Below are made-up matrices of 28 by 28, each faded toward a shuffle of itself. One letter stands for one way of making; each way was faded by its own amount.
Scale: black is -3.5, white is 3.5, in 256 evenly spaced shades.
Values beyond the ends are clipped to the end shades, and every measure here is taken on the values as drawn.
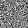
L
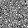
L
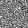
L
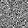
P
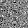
P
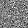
L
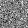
L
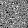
L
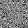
P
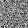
L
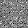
P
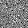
L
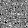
P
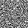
P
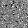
P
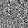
P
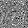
P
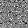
P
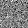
L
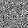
P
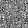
P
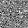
P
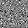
P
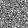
L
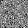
L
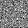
L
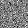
L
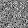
L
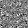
P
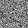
L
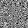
P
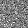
L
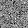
L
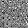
P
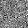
P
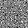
P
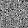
P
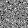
L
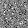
L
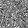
L
